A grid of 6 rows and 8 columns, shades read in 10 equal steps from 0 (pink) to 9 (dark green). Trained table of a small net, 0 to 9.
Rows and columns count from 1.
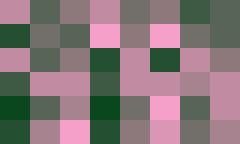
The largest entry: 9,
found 2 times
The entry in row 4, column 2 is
2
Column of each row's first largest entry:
7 1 4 1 1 1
